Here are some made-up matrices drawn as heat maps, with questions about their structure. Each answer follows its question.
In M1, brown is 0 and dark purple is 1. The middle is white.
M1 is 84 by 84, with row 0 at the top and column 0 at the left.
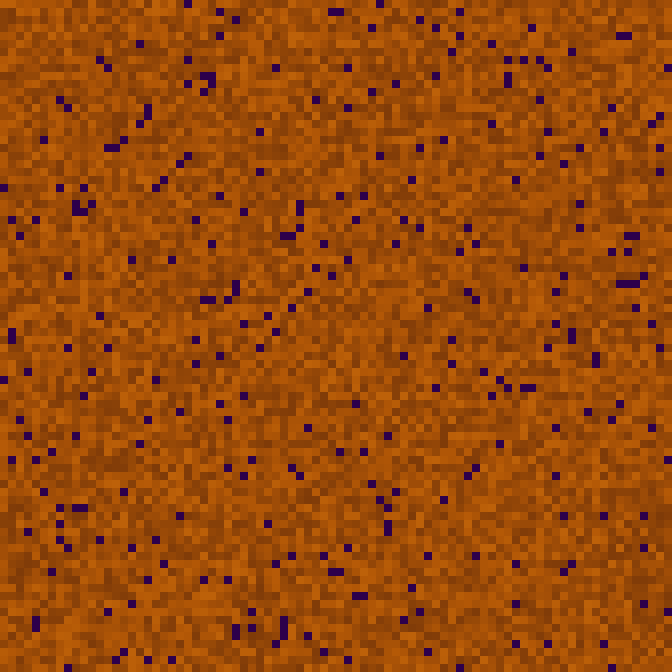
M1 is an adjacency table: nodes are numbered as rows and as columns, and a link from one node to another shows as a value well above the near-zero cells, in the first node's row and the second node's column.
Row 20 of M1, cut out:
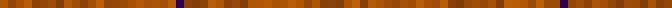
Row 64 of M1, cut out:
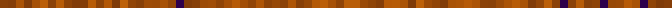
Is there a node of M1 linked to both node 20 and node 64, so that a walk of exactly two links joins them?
yes
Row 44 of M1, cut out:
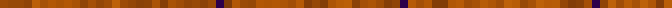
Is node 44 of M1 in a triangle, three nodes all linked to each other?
yes
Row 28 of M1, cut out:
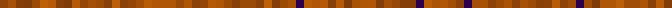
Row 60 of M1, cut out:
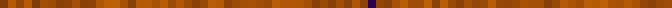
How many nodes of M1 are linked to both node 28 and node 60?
0
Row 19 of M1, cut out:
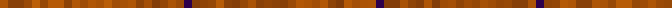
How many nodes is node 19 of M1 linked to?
3
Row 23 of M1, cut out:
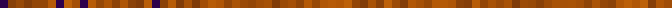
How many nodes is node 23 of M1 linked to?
4
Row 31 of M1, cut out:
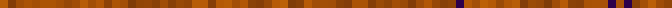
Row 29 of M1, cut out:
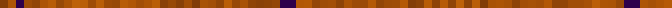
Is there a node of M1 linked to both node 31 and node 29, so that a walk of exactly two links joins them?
yes
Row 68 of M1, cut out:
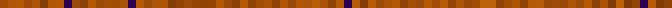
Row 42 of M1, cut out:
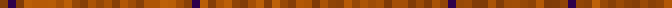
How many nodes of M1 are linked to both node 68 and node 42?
0
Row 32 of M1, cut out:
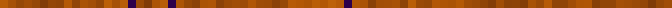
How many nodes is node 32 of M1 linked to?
3
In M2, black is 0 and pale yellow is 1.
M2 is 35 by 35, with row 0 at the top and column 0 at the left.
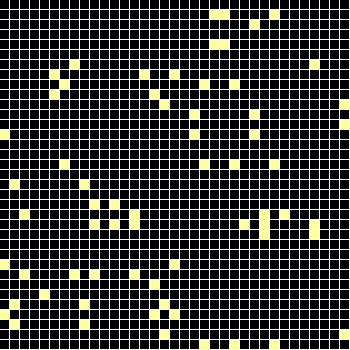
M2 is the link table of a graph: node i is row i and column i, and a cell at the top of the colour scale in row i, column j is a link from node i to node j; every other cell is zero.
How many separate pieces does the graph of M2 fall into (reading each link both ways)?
2
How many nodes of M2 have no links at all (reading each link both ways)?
1
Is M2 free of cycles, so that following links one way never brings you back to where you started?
yes
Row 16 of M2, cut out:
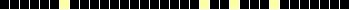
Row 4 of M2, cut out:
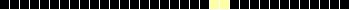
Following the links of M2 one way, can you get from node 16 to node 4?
no
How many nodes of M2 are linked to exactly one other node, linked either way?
4
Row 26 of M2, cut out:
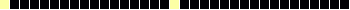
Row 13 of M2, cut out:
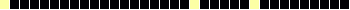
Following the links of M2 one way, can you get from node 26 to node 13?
no
